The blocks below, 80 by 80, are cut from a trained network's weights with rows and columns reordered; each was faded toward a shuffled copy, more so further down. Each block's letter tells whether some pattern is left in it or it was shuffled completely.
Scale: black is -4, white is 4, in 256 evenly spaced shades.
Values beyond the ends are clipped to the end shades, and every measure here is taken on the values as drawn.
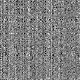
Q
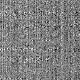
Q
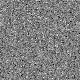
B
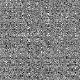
Q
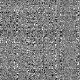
Q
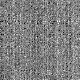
Q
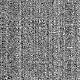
Q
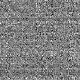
Q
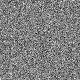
B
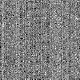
Q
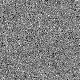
B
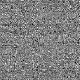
Q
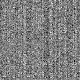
Q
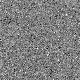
B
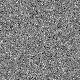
B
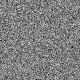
B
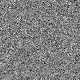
B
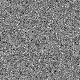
B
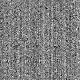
Q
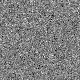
B
